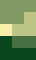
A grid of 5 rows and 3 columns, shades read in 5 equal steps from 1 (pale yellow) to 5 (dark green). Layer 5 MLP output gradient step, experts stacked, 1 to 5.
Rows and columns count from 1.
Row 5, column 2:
5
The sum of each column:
17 17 16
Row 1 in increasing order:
3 3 3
